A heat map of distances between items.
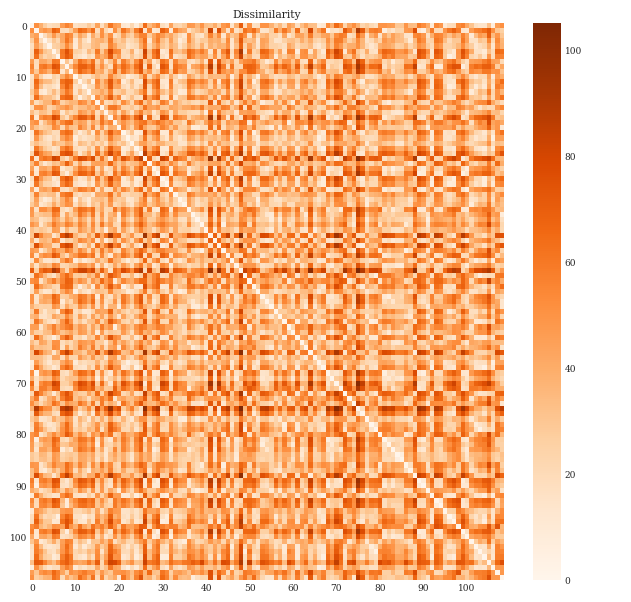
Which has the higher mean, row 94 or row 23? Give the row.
94
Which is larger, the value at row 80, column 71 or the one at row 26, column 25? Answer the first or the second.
the second
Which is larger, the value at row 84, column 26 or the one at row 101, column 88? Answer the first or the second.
the second
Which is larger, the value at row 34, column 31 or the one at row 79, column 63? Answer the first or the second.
the second
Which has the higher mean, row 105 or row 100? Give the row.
105
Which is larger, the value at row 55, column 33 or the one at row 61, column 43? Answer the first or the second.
the first
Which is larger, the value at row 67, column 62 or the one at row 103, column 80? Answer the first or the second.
the second
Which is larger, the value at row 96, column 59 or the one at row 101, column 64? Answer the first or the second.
the second
